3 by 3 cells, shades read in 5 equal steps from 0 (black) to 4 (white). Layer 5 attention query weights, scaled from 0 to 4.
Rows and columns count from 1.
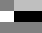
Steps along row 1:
up same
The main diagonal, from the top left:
2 0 2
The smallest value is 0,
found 2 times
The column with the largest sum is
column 1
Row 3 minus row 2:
-2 2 2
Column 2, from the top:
3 0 2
